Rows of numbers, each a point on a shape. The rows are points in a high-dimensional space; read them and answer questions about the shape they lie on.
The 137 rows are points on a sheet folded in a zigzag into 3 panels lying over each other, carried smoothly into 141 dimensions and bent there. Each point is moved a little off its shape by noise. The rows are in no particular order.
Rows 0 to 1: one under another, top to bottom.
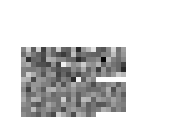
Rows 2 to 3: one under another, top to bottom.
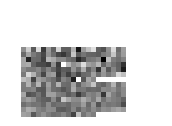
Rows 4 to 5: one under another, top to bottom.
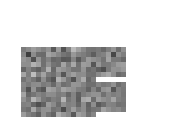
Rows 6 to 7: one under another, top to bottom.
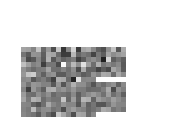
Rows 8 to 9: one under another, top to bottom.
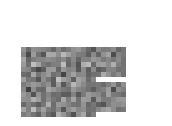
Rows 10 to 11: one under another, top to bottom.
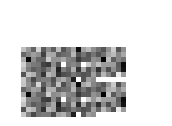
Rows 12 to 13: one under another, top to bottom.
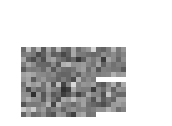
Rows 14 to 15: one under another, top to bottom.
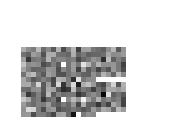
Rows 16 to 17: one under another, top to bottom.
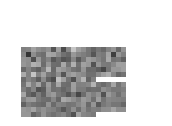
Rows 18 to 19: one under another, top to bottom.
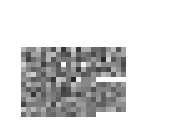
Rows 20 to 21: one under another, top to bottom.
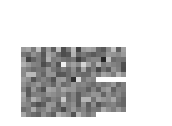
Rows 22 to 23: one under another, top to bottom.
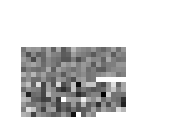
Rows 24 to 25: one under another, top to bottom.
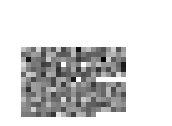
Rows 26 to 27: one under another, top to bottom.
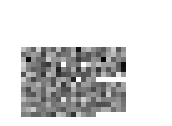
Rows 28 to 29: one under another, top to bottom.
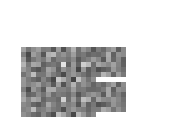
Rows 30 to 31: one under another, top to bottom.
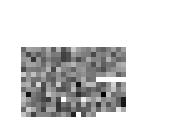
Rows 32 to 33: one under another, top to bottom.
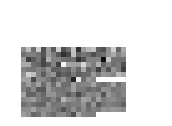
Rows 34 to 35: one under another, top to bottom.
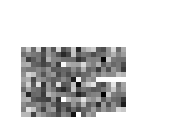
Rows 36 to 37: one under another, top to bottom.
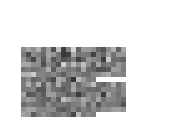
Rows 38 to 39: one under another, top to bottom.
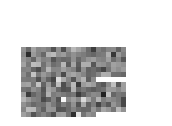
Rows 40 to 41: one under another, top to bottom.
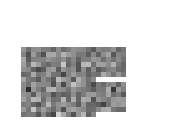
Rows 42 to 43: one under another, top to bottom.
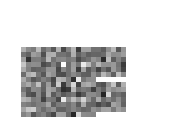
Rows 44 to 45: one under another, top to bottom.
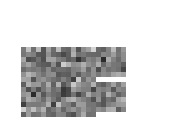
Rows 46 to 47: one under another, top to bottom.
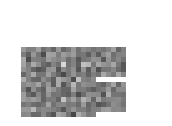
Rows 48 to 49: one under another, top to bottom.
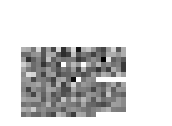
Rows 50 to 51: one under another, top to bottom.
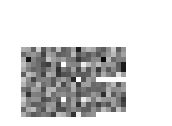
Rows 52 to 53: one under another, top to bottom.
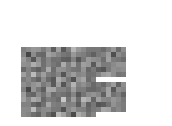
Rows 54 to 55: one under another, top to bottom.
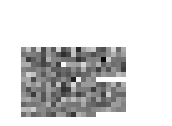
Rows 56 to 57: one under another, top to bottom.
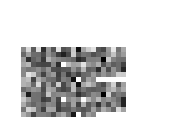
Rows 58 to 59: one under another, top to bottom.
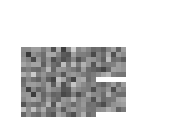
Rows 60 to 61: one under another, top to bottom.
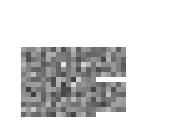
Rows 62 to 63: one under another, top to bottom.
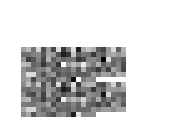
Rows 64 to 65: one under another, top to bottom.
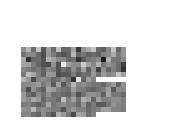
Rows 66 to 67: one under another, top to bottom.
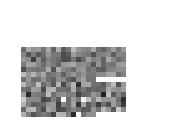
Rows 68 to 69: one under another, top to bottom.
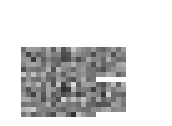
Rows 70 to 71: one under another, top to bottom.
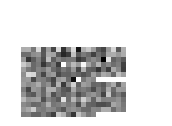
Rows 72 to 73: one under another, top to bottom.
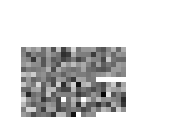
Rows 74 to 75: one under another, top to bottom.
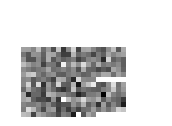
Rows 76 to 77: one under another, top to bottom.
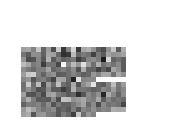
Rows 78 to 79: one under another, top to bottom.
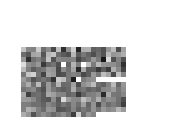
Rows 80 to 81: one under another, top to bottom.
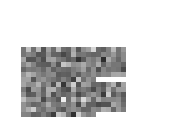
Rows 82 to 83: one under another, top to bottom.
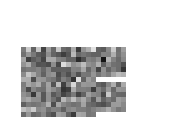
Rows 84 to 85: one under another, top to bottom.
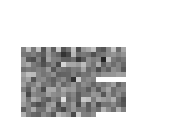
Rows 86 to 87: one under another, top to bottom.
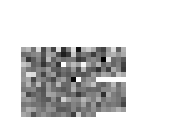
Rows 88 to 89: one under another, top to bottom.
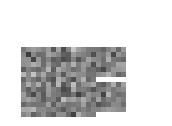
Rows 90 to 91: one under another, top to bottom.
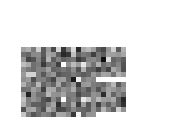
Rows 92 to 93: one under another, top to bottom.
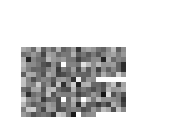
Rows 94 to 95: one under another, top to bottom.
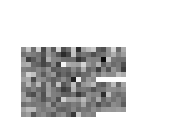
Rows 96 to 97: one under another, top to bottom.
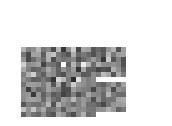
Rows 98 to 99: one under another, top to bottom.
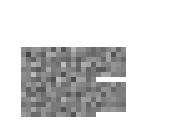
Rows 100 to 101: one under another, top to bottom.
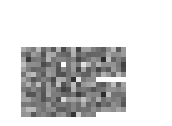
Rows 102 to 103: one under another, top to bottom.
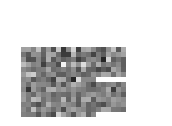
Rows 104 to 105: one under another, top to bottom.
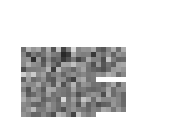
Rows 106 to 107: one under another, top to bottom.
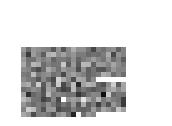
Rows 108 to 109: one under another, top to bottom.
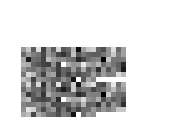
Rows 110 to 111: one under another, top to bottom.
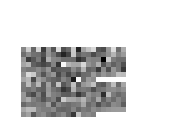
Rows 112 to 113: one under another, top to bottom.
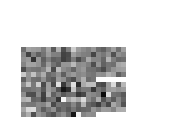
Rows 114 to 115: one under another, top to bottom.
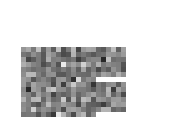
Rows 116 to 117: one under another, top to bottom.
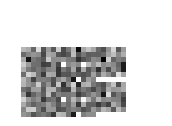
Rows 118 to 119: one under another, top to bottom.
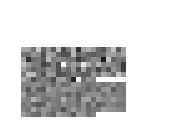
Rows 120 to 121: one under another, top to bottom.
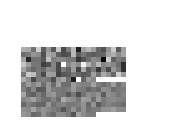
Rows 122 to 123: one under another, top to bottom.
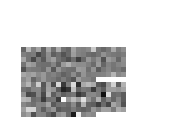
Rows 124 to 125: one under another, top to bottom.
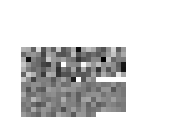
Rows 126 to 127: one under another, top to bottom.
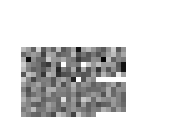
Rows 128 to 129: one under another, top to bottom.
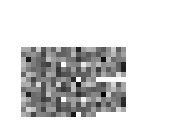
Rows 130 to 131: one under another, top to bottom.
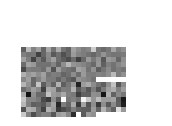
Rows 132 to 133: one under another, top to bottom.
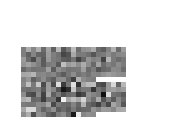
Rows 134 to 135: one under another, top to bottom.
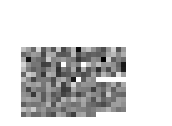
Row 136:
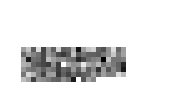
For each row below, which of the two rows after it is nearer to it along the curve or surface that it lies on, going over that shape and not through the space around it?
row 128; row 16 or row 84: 84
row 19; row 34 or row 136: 34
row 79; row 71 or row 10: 10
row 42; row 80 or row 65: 65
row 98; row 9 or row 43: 9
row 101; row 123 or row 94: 94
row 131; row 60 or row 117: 60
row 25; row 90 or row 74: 74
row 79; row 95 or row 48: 95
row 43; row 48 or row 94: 48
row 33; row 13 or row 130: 130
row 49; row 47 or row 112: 112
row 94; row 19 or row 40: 19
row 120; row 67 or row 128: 67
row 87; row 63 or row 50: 50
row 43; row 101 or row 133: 133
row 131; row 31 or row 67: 31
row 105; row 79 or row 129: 129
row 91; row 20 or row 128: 128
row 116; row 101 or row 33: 101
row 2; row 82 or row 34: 82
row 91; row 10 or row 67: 10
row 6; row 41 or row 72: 72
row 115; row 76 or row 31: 76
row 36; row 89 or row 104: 104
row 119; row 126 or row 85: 85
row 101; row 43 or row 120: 120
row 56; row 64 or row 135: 64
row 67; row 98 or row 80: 98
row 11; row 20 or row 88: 20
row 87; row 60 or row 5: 5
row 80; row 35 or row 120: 35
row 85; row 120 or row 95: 120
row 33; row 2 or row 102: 2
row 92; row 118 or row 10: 10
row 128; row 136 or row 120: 136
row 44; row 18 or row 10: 10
